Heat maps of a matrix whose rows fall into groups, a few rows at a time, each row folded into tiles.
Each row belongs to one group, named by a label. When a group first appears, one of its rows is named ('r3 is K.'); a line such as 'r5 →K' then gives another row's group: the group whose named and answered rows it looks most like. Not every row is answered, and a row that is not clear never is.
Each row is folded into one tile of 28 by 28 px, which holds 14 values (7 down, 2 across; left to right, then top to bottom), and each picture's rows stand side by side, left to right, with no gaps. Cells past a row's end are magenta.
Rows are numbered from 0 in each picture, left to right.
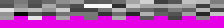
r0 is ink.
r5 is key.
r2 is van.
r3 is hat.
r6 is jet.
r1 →ink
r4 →ink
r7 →van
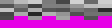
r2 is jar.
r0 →van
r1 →van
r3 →jet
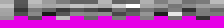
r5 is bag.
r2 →hat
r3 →jet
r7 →jet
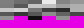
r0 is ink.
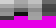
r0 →bag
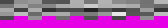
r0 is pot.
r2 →jet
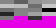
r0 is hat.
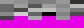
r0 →pot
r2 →key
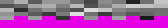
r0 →van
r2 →pot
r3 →ink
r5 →jet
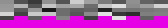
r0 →key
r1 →pot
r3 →pot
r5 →hat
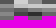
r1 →hat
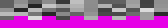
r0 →pot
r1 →ink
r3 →key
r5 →ink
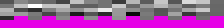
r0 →pot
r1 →hat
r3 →ink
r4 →jar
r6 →jar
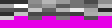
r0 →hat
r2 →ink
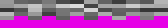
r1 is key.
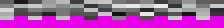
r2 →key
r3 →van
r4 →hat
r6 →ink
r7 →key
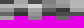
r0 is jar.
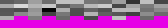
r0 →hat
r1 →key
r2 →van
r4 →ink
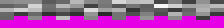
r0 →ink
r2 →jar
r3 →ink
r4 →van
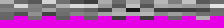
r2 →hat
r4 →pot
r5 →pot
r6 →jet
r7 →hat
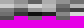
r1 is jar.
